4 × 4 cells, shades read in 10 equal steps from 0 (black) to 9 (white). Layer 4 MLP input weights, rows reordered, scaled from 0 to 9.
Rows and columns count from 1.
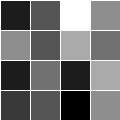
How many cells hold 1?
3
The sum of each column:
9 13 16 20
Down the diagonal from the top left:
1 3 1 5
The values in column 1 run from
1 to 5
